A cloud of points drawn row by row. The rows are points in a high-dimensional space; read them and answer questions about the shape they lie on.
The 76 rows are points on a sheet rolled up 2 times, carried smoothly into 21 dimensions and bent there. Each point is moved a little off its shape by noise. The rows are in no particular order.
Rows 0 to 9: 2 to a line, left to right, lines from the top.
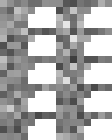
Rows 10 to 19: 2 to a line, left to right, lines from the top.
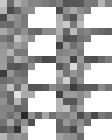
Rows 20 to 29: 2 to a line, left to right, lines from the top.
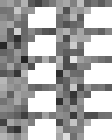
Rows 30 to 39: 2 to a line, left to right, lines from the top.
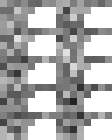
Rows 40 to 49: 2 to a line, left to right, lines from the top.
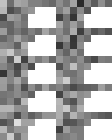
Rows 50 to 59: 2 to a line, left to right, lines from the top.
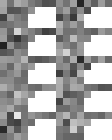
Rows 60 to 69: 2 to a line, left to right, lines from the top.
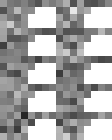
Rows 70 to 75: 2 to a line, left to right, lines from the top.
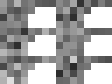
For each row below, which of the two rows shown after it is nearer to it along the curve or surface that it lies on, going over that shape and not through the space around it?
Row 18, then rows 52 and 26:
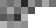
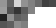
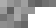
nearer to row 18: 52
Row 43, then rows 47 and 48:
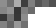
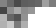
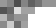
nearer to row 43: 47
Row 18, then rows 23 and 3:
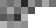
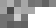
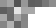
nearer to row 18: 3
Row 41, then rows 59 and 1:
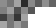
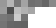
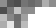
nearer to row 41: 1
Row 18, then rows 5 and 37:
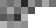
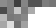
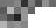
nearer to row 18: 37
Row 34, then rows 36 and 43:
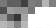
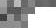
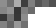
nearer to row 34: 43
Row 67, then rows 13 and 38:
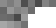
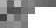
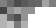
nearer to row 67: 13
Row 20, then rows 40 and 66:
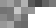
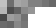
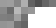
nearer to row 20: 66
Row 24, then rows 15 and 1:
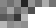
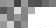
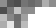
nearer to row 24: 1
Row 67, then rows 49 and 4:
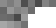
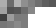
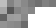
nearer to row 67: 49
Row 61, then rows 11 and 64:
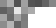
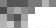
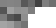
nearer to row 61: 11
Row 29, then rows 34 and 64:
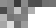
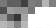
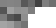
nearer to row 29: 34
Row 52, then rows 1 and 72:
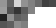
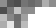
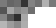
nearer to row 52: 72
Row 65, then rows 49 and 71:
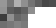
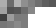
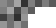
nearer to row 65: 49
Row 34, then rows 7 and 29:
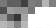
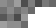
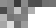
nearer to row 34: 29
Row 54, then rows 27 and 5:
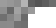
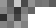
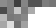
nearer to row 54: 5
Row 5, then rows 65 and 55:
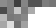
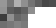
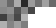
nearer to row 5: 55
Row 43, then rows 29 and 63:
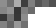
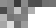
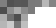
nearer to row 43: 63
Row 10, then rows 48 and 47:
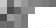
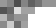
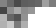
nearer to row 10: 48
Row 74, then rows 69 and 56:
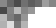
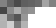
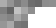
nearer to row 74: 69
